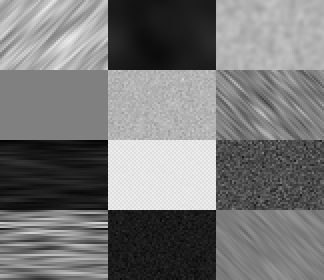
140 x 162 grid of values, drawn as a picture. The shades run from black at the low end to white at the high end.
The table splits into 4 rows of 3 panels. Panel 1,1: high, slanting up to the right. Panel 1,2: very low, smooth, faint in contrast. Panel 1,3: high, blotchy, faint in contrast. Panel 2,1: middling, flat. Panel 2,2: high, fine-grained, faint in contrast. Panel 2,3: middling, slanting down to the right. Panel 3,1: very low, streaked across, faint in contrast. Panel 3,2: very high, checkered, faint in contrast. Panel 3,3: low, fine-grained. Panel 4,1: middling, streaked across, strong in contrast. Panel 4,2: very low, fine-grained, faint in contrast. Panel 4,3: middling, slanting down to the right, faint in contrast.
